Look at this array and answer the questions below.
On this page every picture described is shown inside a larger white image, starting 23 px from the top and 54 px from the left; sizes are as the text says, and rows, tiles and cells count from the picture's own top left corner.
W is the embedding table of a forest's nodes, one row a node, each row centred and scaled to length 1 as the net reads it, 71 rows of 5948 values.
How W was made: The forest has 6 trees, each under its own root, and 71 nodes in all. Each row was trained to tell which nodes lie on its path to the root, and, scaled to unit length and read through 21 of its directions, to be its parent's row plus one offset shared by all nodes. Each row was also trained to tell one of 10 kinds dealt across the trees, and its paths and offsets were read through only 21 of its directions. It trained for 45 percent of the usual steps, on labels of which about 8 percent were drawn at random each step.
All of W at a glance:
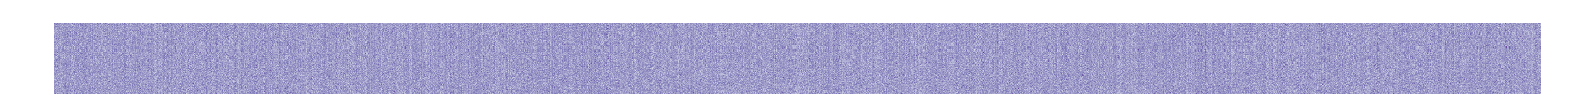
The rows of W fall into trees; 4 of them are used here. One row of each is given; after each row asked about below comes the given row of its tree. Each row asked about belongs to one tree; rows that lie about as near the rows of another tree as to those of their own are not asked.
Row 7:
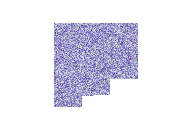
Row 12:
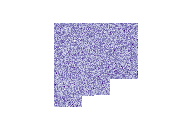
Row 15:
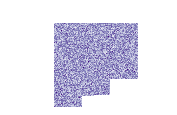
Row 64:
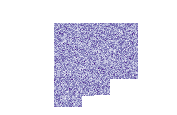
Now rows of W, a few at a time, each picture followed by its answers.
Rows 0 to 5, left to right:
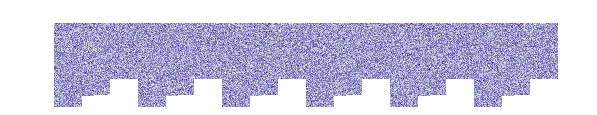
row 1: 15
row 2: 7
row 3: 15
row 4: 64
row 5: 7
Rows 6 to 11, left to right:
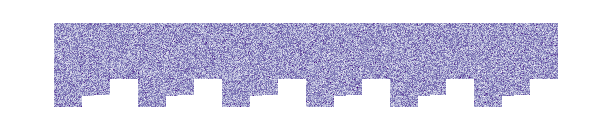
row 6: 64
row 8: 64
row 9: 15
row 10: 64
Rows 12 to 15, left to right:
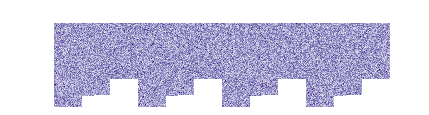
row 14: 64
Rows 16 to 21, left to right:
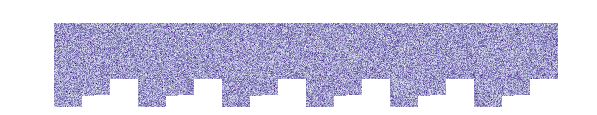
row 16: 12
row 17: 7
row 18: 64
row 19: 64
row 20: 12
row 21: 15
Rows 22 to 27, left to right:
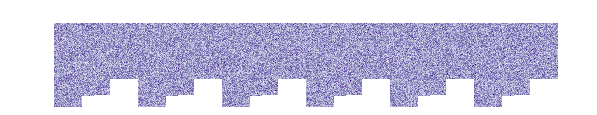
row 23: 7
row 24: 7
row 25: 7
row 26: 15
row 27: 15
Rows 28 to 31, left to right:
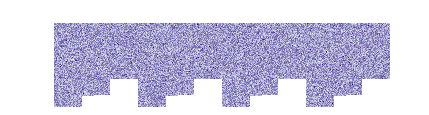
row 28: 15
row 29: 64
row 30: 7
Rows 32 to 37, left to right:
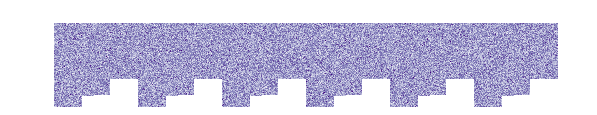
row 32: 15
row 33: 7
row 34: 7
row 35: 7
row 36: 15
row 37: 15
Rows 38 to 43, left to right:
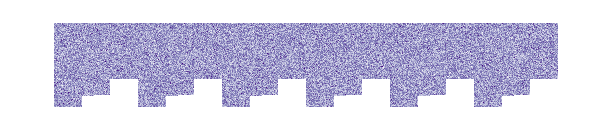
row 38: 15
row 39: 64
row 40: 64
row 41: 15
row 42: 15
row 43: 64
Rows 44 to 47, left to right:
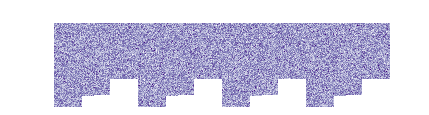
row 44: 15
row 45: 7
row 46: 64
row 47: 15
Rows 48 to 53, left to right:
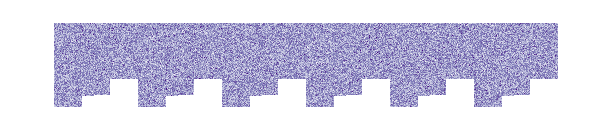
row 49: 64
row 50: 64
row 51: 64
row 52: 7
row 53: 15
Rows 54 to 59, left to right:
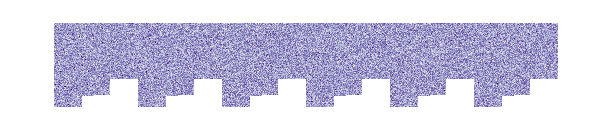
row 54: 64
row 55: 15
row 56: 7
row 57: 64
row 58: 15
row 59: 7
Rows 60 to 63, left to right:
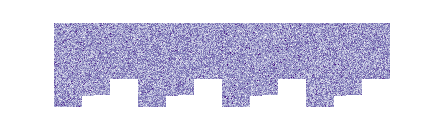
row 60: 7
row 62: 12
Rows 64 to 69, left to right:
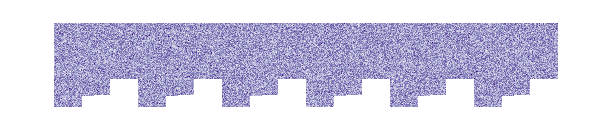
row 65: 64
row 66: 15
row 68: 64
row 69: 64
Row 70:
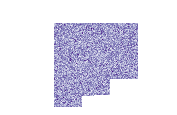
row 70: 64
